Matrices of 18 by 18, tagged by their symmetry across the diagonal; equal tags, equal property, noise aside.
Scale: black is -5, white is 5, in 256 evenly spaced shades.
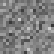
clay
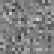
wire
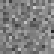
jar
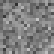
clay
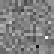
wire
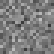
clay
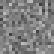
jar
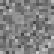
clay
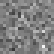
jar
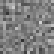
wire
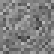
clay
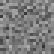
jar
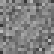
clay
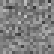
jar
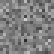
jar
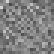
clay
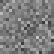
clay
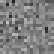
jar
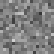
wire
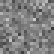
wire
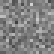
jar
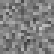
wire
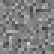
wire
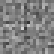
wire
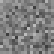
clay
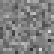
wire
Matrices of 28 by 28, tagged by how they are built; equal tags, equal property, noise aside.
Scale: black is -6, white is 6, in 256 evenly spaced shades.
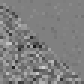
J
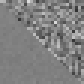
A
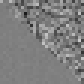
A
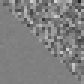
A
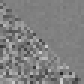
J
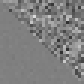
A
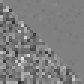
J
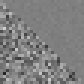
J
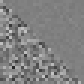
J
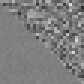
A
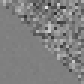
A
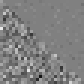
J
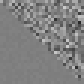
A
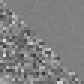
J
